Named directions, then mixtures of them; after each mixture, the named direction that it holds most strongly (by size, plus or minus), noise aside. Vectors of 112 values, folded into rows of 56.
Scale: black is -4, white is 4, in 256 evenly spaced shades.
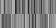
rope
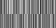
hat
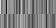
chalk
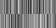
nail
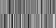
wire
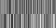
wire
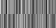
chalk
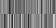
wire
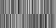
nail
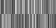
rope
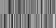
wire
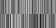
nail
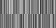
hat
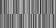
hat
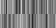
chalk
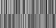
chalk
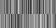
nail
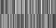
rope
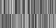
rope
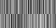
nail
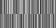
hat
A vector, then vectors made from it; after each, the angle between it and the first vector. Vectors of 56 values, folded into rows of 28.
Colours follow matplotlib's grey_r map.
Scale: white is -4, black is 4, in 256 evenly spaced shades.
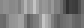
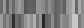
partly opposed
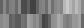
nearly opposite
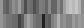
nearly opposite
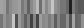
partly aligned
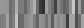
orthogonal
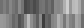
nearly opposite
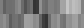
nearly opposite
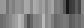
nearly parallel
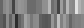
partly opposed
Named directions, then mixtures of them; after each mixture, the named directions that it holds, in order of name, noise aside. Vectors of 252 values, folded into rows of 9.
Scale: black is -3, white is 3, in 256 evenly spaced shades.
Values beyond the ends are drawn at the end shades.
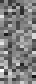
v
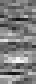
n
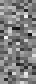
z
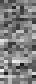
n, v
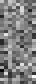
v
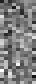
v, z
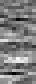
n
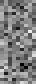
v, z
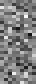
z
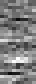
n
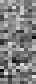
n, v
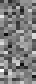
v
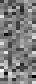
v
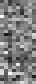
n, v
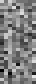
v, z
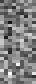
v, z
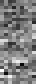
n, v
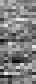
n, v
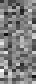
v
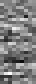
n, z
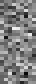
z
